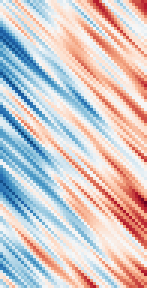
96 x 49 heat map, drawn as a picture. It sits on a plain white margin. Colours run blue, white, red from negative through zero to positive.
Lone odd cells: none. Ninth with the highest average: bottom right. Grain: diagonal, down to the right. Slope: up to the right.
